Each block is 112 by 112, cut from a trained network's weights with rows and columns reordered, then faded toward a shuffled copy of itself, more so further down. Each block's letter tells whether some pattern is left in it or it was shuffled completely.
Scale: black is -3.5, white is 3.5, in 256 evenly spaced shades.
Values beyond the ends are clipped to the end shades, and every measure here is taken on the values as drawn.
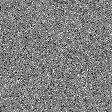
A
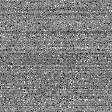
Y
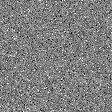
A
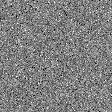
A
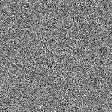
Y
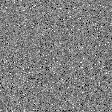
Y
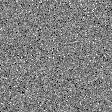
A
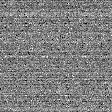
Y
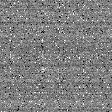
Y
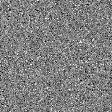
Y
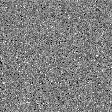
Y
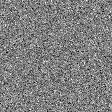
A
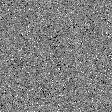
A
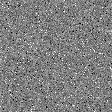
A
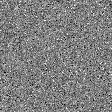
A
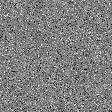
A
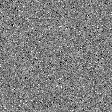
Y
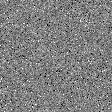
A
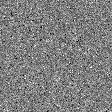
A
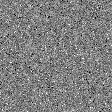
A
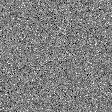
A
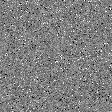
A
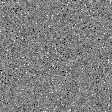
A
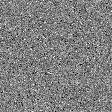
A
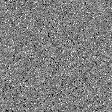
Y
